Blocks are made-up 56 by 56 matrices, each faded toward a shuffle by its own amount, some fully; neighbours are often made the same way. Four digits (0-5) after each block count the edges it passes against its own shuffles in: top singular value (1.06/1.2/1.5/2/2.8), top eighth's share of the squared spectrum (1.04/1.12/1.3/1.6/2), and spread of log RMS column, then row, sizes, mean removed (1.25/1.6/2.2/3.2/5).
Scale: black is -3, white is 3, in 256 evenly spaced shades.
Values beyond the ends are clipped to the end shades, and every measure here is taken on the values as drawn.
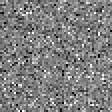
0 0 0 0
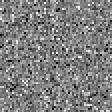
1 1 0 0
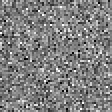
0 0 0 0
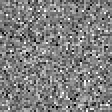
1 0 0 0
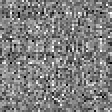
4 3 2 2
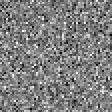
0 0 0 0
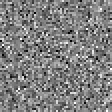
0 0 0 0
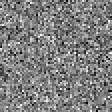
0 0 0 0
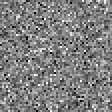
0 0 0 0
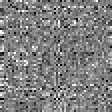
4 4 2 2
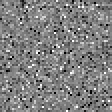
2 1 0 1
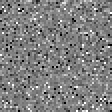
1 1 0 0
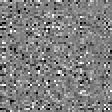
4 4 2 2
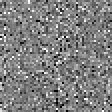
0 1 2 0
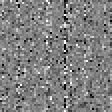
2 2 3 0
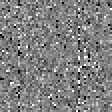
2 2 2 0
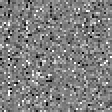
1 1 1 0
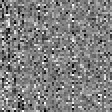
1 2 3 0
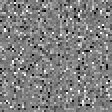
2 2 1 0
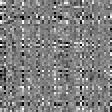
4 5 4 3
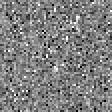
2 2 0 0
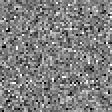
2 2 0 1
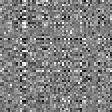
4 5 3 3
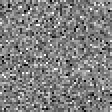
1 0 0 0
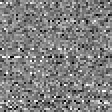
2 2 0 3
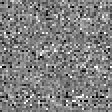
1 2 0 3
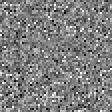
0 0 0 1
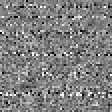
2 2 0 3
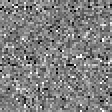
1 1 0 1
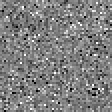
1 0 0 0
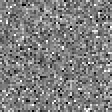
1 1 0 0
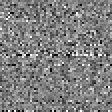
2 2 0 3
